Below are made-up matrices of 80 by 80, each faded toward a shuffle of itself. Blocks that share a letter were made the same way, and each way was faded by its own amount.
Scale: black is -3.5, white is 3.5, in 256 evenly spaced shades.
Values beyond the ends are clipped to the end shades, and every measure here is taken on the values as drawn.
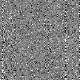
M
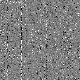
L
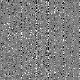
M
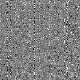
M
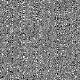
M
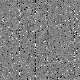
L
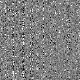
M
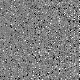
L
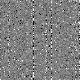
M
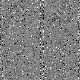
L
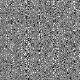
M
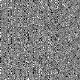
M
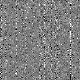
M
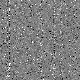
L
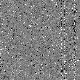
L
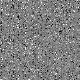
L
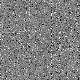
L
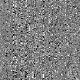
M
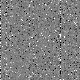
L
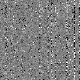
M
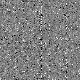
L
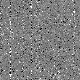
L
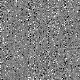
L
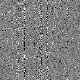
M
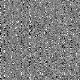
M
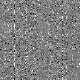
M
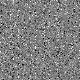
L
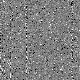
L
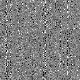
M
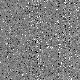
L
